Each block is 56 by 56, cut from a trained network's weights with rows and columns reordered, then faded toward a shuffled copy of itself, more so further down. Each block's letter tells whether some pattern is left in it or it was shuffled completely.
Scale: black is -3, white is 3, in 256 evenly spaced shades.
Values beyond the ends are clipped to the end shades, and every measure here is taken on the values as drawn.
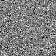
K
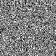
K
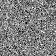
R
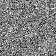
R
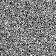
R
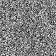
K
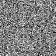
K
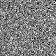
K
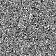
R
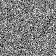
R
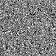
K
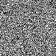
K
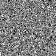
K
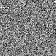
K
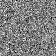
R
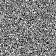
R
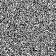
K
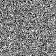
K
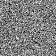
R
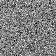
R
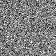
R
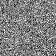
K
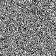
K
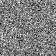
R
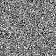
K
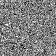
R
